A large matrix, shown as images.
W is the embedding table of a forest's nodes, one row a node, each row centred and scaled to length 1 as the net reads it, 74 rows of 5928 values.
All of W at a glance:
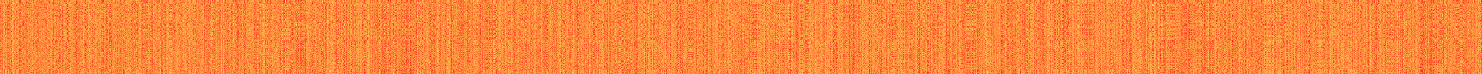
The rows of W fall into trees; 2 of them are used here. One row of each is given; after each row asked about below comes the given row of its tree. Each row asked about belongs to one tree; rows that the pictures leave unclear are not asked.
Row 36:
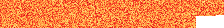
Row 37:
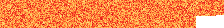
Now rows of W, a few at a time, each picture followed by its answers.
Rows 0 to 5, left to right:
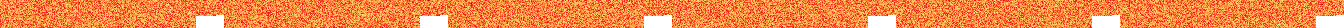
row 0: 36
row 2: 36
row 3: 36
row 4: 37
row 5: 37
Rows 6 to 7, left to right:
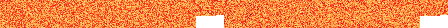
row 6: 37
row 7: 36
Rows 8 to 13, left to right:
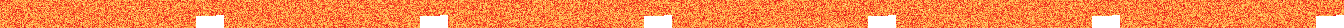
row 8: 37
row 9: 36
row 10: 36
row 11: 37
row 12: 37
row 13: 36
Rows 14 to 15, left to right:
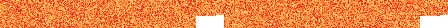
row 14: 37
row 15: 36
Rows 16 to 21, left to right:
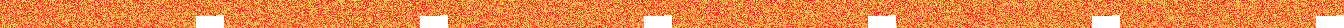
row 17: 37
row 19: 36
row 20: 37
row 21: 37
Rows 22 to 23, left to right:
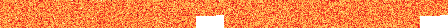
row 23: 37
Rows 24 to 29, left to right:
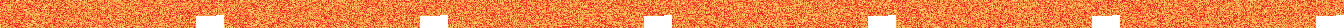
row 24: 37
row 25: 37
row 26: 36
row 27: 36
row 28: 37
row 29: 37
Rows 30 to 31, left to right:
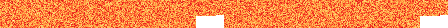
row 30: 37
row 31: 36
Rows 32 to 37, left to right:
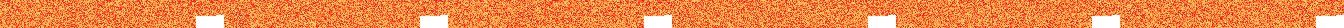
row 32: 37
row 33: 37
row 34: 37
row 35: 36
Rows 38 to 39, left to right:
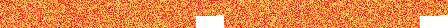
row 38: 37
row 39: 37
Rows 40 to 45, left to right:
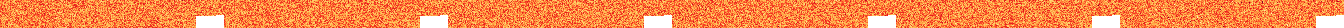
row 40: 36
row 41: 36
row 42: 36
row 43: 36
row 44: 36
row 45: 37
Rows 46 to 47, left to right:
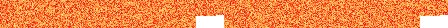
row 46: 36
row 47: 37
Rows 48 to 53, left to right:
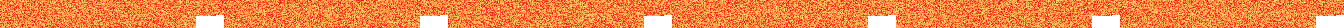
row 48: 36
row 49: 36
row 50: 36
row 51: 36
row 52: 37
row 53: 36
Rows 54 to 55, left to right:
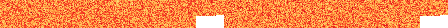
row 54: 37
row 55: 36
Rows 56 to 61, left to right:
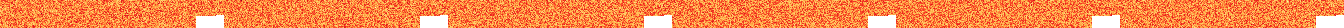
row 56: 37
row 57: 36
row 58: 36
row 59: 37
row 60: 36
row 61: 36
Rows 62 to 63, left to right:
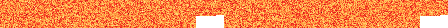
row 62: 36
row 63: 37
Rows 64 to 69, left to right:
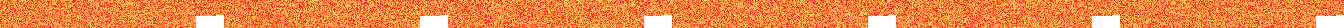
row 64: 36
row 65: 36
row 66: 37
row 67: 36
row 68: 37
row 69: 36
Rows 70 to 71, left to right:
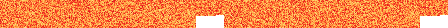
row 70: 36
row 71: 36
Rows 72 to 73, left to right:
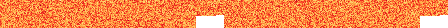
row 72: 36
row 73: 36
